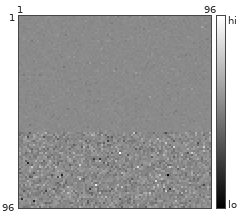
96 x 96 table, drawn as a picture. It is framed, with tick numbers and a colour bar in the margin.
No row or column stands out. A few values lie far out on both sides of the bulk. The top part is calmer, up to a seam about 60% of the way down. Fine speckle covers the field. No overall slope runs across the table.
